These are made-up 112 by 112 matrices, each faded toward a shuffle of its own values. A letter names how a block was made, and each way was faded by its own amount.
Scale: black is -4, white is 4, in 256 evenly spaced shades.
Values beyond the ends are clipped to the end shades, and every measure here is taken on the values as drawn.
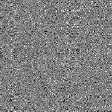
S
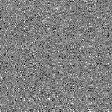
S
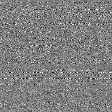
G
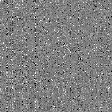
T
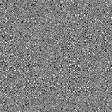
S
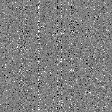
T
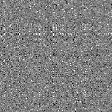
S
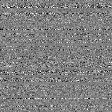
G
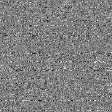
G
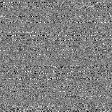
G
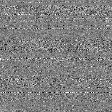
G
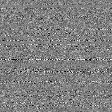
G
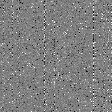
T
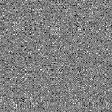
S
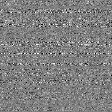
G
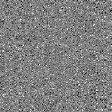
S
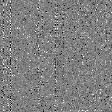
T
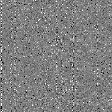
T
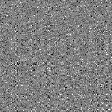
S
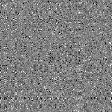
S
